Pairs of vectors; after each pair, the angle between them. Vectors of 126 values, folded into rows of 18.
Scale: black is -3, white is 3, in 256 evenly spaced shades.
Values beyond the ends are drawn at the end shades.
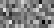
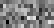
orthogonal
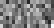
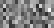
orthogonal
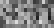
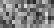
partly aligned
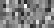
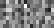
nearly parallel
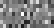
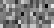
partly opposed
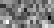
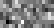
partly opposed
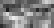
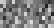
orthogonal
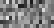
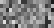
orthogonal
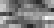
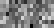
partly aligned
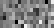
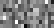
nearly opposite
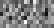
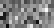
partly opposed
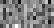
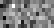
orthogonal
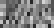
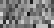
nearly parallel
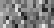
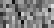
partly opposed
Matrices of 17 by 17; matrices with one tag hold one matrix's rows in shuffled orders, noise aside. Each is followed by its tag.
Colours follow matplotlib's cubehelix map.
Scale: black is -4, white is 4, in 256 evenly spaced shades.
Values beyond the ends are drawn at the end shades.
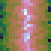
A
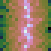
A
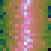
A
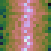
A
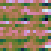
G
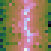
A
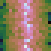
A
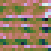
G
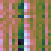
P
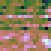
G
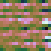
G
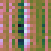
P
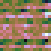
G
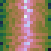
A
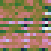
G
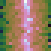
A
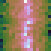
A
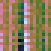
P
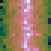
A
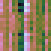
P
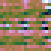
G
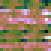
G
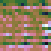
G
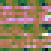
G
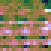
G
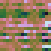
G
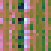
P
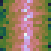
A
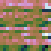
G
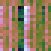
P
